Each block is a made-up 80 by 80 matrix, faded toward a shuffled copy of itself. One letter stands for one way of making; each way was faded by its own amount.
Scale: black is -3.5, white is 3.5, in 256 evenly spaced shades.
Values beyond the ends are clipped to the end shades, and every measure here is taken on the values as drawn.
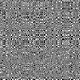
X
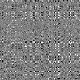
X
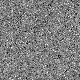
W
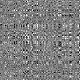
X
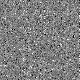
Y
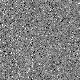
Y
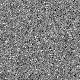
W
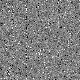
Y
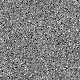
W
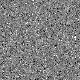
Y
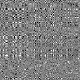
X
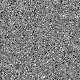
W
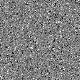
Y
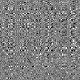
X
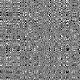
X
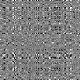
X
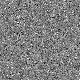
W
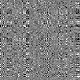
X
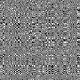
X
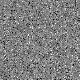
Y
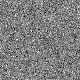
W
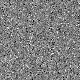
Y
